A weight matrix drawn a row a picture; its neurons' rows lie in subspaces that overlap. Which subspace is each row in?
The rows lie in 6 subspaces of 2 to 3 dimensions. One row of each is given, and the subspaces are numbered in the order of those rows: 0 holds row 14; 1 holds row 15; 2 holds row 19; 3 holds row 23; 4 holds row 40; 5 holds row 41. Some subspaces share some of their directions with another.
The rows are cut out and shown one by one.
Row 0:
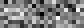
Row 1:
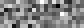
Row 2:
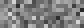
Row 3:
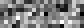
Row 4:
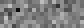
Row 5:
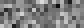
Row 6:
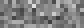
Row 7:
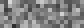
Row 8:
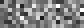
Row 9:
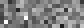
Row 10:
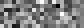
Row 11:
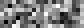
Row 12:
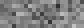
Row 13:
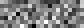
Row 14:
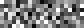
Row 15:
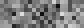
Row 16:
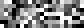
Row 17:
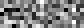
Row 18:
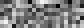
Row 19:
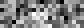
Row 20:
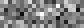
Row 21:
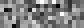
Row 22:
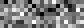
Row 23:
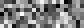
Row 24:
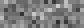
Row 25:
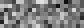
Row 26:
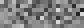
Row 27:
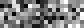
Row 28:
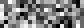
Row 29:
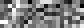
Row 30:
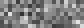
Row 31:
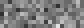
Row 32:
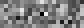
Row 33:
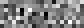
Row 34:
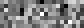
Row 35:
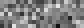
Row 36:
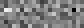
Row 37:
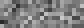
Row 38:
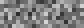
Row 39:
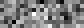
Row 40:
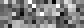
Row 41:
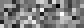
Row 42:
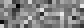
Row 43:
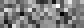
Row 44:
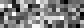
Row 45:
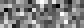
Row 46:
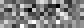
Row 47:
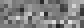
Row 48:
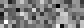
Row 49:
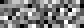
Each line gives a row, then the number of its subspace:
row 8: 0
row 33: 2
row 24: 4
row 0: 4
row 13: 0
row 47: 2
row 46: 0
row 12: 1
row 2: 0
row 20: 4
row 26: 0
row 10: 5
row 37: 5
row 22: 4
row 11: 2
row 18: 5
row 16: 5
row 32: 2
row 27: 1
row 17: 4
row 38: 0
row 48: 3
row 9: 3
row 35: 3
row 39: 2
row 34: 2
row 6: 4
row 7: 3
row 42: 5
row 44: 1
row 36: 4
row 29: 5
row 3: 2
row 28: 3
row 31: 3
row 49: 0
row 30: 3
